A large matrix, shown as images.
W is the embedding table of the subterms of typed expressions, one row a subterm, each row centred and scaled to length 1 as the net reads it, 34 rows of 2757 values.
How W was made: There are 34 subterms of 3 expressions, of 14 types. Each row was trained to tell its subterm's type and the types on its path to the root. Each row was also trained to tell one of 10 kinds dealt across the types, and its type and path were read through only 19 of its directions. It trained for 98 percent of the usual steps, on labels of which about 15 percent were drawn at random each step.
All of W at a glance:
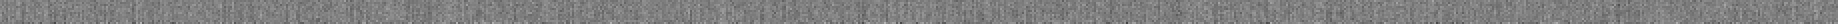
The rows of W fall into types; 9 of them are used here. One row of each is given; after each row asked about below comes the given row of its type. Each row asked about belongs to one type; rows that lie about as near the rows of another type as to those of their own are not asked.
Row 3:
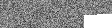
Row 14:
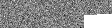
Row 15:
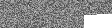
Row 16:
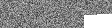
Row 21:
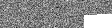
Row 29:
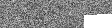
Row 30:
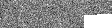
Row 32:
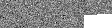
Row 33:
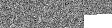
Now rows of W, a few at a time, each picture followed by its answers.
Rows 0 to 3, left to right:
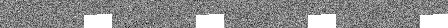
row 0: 15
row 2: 32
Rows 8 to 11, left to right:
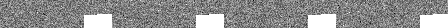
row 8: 32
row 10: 21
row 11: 14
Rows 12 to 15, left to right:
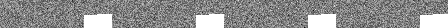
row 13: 32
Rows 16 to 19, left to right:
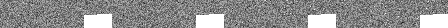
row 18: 15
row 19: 15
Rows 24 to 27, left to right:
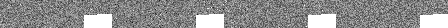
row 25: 16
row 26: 21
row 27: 16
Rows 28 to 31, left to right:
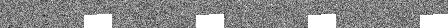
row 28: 33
